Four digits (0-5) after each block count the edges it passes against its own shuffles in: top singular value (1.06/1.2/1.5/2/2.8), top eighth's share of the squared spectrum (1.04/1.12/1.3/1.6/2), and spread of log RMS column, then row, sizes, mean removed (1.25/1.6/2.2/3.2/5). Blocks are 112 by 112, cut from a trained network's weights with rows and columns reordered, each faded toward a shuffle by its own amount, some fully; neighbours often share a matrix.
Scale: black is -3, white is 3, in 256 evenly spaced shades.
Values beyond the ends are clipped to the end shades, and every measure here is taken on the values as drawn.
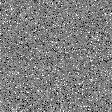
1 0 0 0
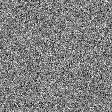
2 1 0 0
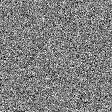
1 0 0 0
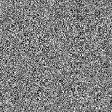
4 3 2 2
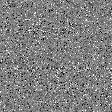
3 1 0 1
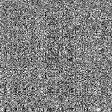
4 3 0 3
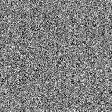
3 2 0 1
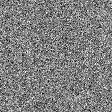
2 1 0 0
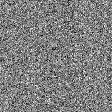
3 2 0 1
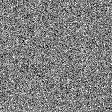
2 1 0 0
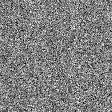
2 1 0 0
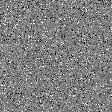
2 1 0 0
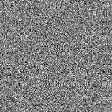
4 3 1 2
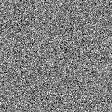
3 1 0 0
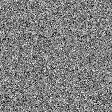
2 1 0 0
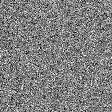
1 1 0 0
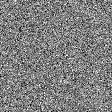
0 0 0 0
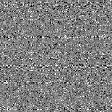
4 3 1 3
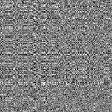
5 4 3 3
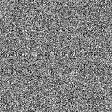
3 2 0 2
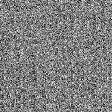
3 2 0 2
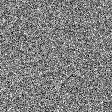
1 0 0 0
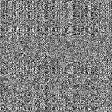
4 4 1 3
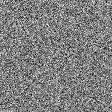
0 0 0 0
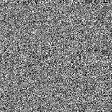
3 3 1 2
